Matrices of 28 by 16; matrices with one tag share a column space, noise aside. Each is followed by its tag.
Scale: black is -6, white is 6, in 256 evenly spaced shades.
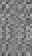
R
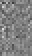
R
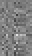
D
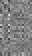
R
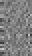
D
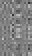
R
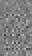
D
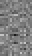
D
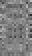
R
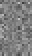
R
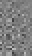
D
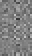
R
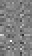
D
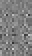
D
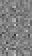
D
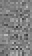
D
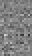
D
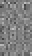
R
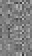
R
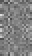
R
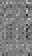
R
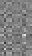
D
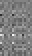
D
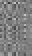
R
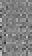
D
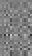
D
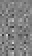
D
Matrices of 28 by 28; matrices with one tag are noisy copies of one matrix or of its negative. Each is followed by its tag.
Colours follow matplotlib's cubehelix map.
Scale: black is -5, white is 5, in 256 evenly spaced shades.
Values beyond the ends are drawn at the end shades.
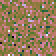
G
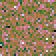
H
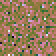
G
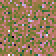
G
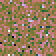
G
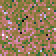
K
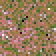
K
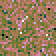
K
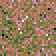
K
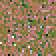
G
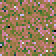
H
